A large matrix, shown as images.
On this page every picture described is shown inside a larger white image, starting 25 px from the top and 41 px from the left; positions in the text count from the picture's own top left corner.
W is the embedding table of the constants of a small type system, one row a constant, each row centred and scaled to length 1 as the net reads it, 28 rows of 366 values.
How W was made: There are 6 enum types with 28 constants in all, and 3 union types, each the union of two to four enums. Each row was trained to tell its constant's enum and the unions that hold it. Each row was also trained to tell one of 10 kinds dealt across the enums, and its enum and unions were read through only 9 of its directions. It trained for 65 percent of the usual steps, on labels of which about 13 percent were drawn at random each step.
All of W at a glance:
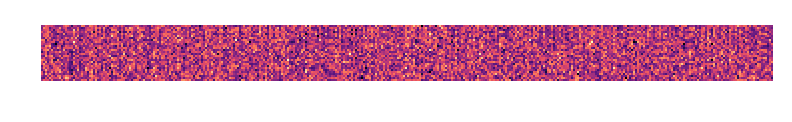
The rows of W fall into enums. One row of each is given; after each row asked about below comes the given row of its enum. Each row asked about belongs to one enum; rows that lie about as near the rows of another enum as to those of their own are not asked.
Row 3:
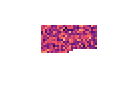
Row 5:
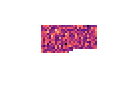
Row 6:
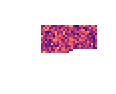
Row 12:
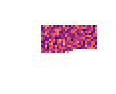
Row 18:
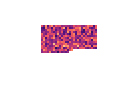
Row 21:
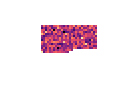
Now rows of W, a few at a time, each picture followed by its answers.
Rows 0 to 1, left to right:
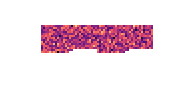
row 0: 18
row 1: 21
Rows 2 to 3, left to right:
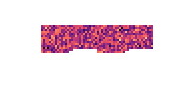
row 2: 5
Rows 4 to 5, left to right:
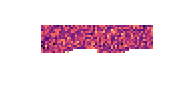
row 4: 12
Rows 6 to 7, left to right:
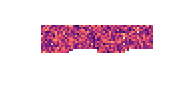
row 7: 3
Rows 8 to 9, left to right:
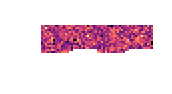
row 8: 3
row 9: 12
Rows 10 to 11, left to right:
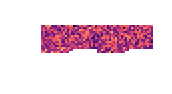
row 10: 6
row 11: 6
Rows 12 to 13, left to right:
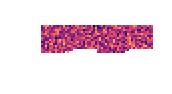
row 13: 21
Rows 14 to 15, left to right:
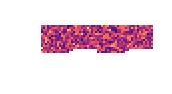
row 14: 18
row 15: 6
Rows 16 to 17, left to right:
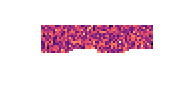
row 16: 12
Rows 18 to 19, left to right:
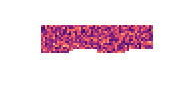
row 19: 3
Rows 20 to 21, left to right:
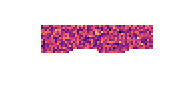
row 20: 21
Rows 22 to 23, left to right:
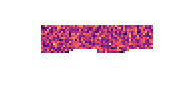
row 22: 21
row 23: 18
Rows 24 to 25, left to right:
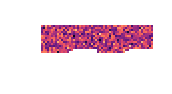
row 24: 18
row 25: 6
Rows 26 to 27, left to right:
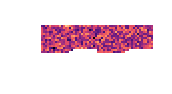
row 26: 6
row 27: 18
